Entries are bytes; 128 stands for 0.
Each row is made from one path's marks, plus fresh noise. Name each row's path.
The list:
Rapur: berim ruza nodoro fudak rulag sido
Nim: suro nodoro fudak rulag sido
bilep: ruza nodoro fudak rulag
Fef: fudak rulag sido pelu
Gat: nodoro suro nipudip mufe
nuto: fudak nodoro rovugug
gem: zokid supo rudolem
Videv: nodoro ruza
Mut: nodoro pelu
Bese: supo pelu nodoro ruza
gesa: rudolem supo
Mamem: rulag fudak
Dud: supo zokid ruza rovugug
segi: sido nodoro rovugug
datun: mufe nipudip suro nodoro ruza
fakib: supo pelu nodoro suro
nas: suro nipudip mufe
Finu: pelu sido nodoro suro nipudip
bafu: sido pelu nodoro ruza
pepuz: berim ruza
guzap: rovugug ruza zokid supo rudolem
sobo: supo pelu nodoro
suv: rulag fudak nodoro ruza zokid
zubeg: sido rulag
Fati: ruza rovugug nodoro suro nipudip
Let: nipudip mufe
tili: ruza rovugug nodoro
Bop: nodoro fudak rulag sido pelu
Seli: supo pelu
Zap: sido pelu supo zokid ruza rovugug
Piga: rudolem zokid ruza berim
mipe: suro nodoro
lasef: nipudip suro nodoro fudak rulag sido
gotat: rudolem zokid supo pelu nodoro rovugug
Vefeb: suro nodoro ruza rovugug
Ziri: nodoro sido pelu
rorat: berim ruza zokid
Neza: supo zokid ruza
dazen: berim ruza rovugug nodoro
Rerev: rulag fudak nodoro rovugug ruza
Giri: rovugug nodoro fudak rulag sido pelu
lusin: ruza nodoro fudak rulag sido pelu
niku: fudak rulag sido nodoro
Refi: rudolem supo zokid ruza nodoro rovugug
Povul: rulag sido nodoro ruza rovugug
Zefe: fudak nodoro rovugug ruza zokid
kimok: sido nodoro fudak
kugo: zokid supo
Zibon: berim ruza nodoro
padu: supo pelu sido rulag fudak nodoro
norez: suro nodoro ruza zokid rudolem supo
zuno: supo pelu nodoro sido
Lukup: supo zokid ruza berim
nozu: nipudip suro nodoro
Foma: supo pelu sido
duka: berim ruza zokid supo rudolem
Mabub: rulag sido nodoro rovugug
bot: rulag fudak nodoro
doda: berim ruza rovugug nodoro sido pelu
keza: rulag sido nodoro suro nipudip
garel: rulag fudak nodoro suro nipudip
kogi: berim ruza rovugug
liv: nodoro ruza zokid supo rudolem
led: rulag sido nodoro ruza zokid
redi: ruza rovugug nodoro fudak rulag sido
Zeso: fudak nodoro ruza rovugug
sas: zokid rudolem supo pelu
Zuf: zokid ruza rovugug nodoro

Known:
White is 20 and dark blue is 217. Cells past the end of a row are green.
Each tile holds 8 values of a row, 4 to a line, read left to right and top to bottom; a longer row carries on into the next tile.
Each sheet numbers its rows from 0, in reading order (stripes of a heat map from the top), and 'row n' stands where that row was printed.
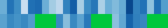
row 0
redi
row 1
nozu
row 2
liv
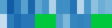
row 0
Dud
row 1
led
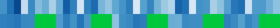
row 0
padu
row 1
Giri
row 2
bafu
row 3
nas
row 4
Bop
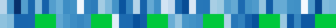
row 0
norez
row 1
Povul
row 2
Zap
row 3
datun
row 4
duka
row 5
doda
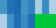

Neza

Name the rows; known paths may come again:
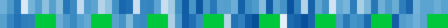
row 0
Ziri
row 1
Let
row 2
lusin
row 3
Refi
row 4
duka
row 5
Zap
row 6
Zibon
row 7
bot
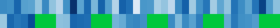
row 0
Lukup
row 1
norez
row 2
nas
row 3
nozu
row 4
Zeso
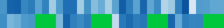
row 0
suv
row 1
Seli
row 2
Dud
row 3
Nim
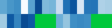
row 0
doda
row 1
datun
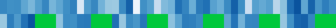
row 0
rorat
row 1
bafu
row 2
keza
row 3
Zuf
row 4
Fef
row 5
gotat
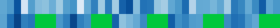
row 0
zuno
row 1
segi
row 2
garel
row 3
niku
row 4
nuto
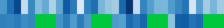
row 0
padu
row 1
Giri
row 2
fakib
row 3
Foma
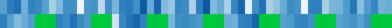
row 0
bilep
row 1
Mabub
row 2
guzap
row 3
tili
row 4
Finu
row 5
Povul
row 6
Videv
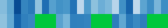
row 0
liv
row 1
led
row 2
mipe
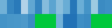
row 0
Mut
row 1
gesa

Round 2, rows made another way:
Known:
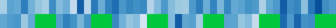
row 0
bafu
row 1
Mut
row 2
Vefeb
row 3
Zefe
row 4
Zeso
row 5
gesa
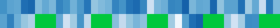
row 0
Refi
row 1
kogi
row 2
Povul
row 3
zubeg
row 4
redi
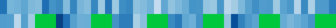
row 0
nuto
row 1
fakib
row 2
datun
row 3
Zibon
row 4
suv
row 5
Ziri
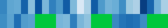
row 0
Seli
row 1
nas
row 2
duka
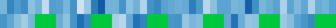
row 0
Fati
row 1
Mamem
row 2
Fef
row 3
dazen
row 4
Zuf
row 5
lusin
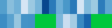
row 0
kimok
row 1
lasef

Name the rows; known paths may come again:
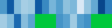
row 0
Let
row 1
kimok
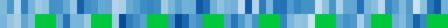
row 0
doda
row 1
gotat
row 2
suv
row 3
liv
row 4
Mut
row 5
Vefeb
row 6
bafu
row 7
Mamem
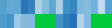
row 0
dazen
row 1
datun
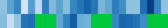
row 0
Rapur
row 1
Neza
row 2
gem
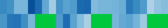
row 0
guzap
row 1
Refi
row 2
Rerev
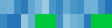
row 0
Videv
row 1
zuno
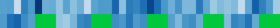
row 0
sas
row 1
Bop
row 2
kugo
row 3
pepuz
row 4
rorat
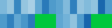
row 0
bot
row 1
niku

